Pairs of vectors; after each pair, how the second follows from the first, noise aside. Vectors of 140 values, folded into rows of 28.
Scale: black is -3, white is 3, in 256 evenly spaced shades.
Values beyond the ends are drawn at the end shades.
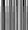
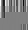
partly zeroed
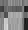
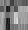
wrapped around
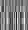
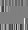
partly zeroed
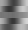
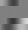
partly zeroed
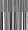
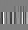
partly zeroed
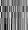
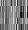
wrapped around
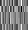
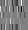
partly zeroed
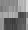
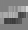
partly zeroed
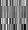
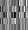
wrapped around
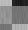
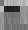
wrapped around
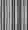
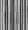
wrapped around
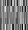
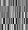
wrapped around
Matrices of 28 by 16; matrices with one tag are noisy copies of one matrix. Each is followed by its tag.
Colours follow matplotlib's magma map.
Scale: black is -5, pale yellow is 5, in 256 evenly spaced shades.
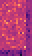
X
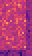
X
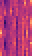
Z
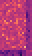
X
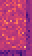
X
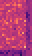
X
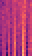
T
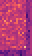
X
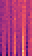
T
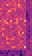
X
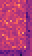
X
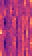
Z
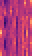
Z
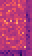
X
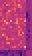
X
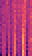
T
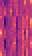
Z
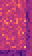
X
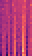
T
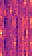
Z
